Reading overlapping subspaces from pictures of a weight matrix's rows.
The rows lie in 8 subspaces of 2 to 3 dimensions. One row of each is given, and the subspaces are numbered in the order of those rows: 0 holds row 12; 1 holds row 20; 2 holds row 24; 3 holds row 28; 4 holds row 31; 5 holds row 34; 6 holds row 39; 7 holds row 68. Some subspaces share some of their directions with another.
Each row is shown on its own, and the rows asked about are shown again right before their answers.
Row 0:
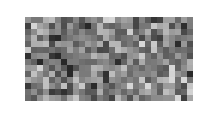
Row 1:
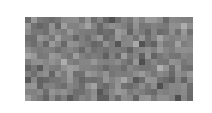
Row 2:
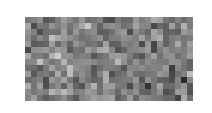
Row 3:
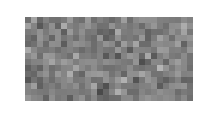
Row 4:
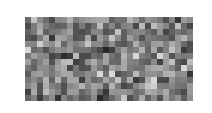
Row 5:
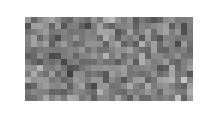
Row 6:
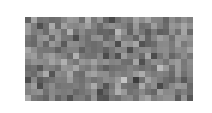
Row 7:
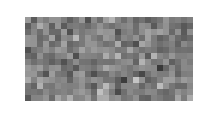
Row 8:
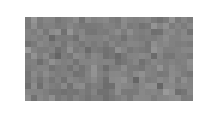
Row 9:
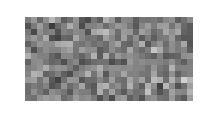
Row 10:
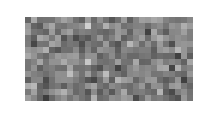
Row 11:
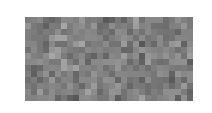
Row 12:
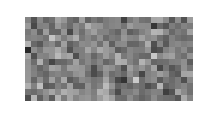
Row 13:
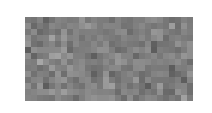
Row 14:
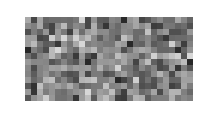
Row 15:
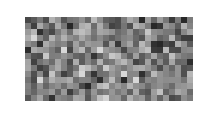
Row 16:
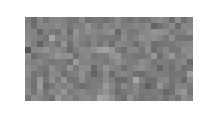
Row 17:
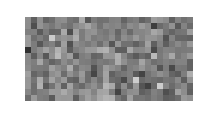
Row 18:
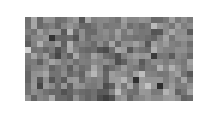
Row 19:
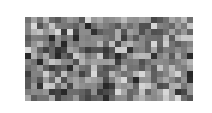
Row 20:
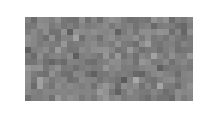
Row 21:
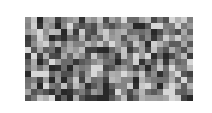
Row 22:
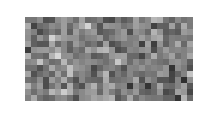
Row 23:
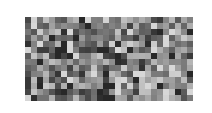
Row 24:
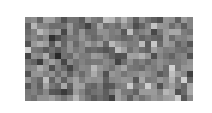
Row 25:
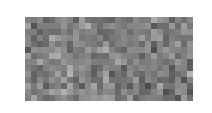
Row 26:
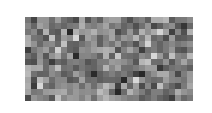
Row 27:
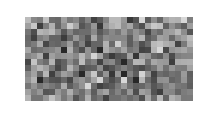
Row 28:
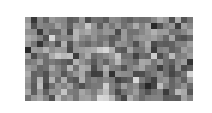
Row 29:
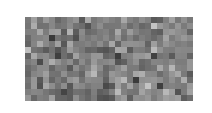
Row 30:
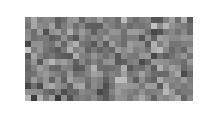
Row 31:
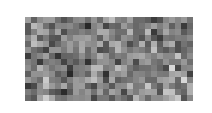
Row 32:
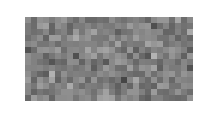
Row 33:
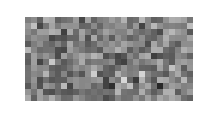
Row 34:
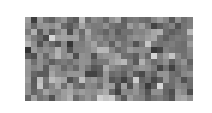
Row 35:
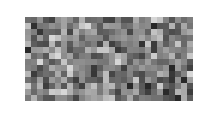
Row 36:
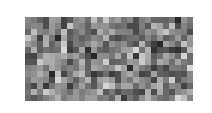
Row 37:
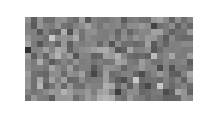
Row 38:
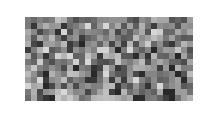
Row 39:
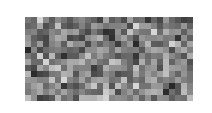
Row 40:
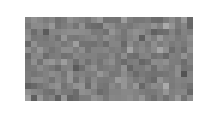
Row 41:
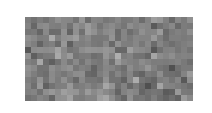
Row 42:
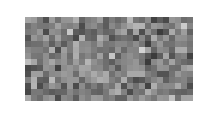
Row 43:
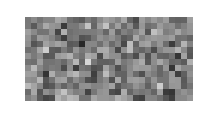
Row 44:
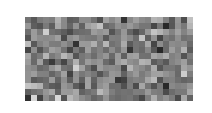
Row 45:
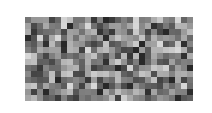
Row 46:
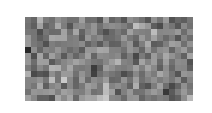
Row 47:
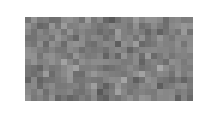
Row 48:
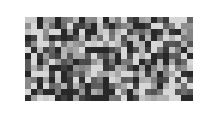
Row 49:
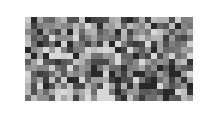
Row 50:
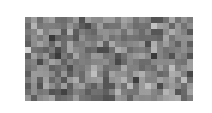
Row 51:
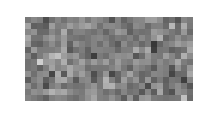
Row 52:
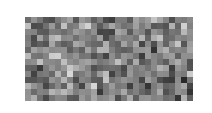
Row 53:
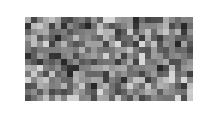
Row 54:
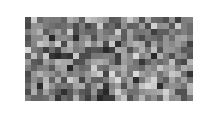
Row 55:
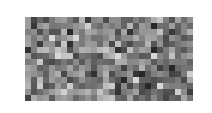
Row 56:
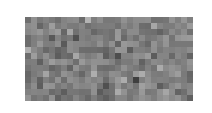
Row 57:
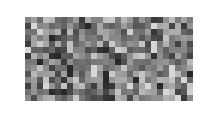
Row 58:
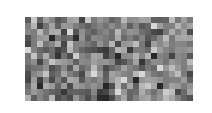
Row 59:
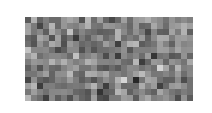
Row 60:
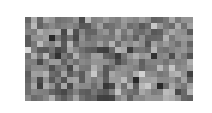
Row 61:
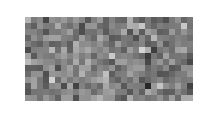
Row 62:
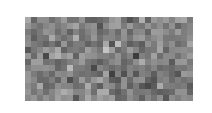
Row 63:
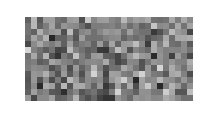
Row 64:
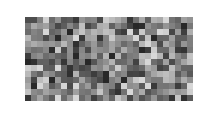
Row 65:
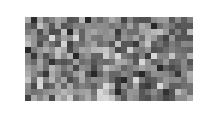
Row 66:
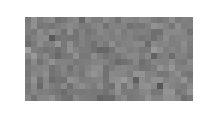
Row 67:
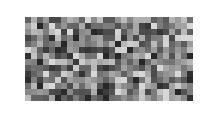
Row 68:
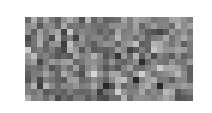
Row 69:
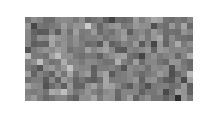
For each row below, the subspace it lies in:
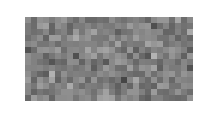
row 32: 7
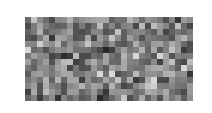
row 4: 3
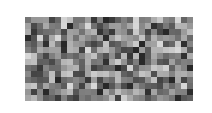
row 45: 7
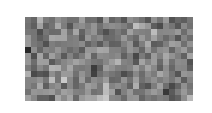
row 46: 6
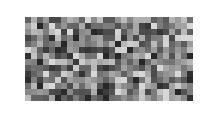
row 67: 5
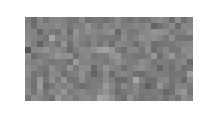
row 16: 3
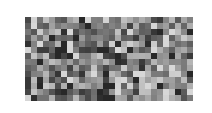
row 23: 6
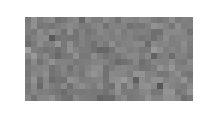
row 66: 5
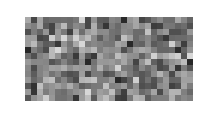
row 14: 4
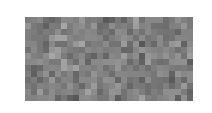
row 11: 4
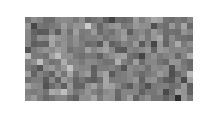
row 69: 5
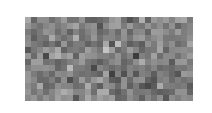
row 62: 3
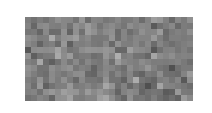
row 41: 6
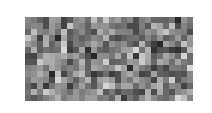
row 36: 7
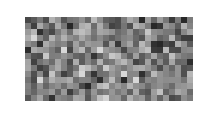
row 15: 3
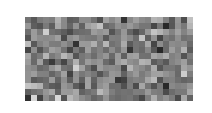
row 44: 0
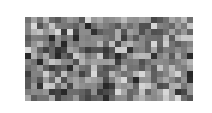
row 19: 5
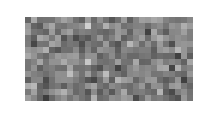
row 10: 4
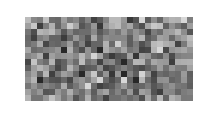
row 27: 3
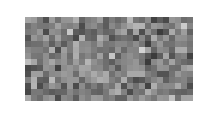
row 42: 1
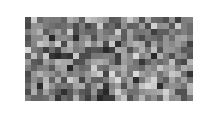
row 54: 3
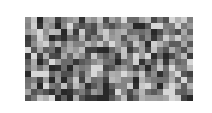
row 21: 6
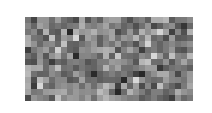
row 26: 1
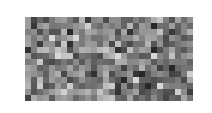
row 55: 6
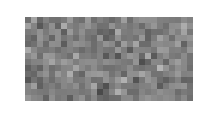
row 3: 2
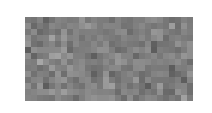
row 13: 7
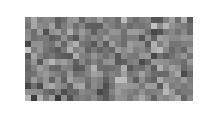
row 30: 0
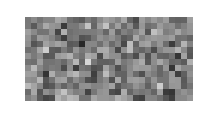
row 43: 4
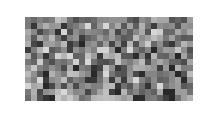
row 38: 4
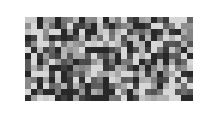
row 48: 6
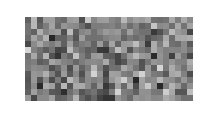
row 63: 6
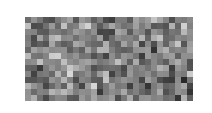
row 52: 2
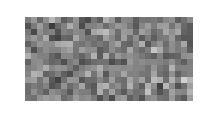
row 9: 5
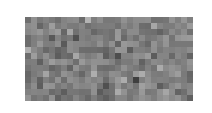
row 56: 5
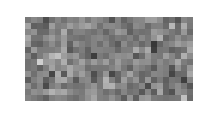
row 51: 7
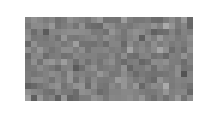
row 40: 0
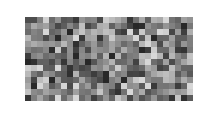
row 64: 1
